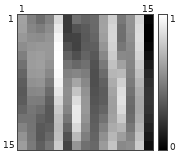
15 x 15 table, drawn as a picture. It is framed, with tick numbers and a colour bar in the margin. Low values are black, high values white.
Slope: none. Average level on the scale: 50%. Grain: streaks running down. Histogram: bell-shaped.
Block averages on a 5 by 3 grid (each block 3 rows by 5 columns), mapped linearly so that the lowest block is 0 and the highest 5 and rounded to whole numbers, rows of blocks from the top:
4 0 3 / 5 0 3 / 4 2 3 / 2 3 3 / 2 2 3
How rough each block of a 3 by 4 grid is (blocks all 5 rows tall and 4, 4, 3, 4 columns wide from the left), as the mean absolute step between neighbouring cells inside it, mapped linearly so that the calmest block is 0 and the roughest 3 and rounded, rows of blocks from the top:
0213 / 0213 / 0313
